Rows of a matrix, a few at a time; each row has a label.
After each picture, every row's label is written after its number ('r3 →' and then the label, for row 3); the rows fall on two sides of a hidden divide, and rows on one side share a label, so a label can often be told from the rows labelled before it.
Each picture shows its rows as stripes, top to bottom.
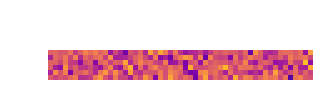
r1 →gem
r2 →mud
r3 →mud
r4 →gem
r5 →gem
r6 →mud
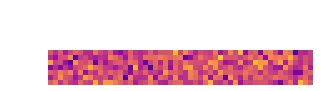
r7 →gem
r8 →gem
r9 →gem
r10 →mud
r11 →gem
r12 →gem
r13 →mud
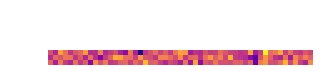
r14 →gem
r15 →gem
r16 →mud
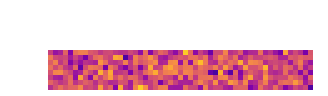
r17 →mud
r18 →mud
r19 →mud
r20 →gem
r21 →mud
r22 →gem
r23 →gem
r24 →mud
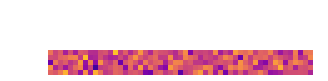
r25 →mud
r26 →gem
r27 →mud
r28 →gem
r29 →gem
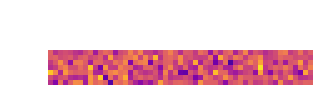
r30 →gem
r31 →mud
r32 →mud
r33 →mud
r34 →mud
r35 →mud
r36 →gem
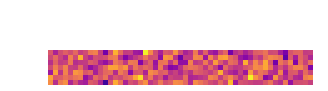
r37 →mud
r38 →gem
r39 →gem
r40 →mud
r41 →mud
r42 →mud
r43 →gem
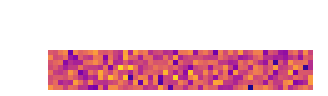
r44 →mud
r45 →mud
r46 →mud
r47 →gem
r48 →mud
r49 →mud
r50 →mud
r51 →gem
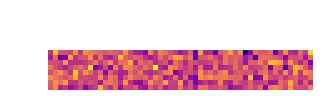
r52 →gem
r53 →gem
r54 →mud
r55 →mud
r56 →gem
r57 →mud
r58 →mud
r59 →mud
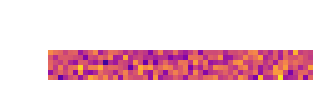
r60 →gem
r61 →mud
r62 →gem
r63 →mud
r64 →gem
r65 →mud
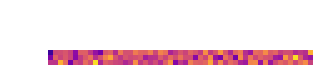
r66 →gem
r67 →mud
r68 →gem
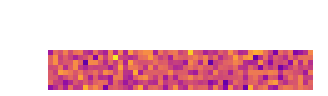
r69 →gem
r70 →mud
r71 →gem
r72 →gem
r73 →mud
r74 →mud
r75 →gem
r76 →gem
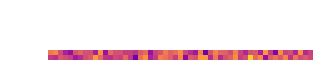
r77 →gem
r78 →mud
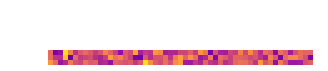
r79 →mud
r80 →mud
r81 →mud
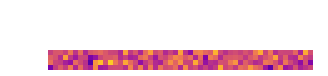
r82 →mud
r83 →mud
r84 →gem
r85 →gem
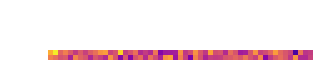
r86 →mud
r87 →mud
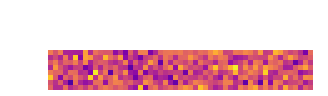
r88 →gem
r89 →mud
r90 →mud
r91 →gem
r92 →gem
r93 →mud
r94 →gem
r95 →mud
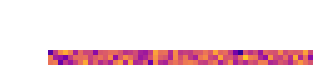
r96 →gem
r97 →mud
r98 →gem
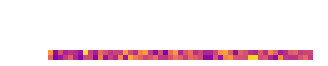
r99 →mud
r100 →gem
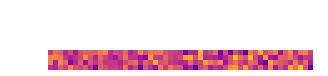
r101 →mud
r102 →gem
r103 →mud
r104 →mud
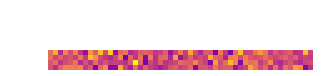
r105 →mud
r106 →gem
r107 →gem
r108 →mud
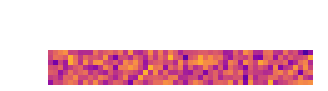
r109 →gem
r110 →gem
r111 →gem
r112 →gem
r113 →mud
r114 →mud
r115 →gem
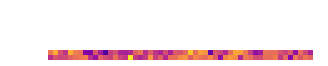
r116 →gem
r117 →gem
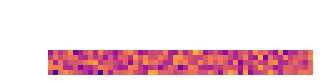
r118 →gem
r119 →mud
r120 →mud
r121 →gem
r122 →gem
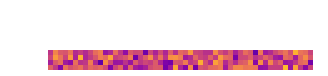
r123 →gem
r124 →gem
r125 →mud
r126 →gem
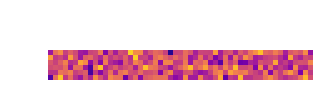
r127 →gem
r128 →mud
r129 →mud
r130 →mud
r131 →gem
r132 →gem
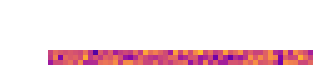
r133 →mud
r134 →mud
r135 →mud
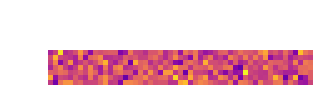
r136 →gem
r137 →gem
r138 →mud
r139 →gem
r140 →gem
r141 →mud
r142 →mud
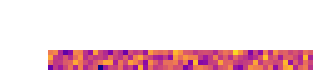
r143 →gem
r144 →mud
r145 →gem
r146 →gem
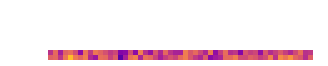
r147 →gem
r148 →mud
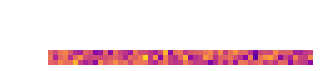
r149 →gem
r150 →mud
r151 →mud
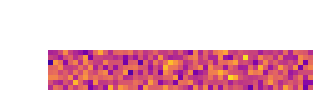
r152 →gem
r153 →gem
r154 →gem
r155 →gem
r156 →mud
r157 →gem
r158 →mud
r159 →gem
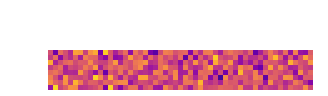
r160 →mud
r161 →gem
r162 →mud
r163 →gem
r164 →gem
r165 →mud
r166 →mud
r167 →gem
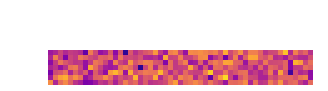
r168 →gem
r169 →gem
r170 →gem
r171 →gem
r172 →gem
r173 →mud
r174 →gem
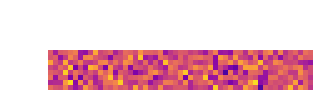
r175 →mud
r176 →gem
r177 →mud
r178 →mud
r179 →mud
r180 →mud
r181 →mud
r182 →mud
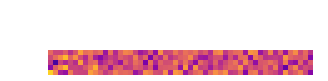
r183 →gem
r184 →mud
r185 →gem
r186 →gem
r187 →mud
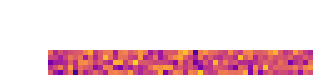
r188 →mud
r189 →mud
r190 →gem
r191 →gem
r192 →gem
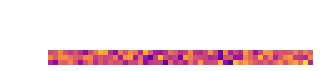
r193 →mud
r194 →mud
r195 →gem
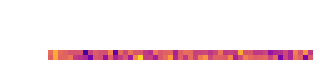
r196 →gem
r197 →gem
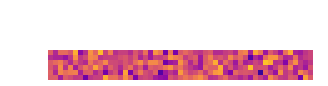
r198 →mud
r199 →gem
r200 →mud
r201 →gem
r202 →mud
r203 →mud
